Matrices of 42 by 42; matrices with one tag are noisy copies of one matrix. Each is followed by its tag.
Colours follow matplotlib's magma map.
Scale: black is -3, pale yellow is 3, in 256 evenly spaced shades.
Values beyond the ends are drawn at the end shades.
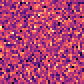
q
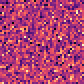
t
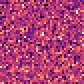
t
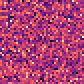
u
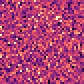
q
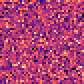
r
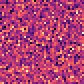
t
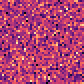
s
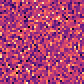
q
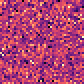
u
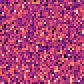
t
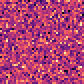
r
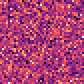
u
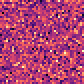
r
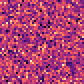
u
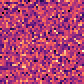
r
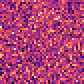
q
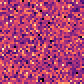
u
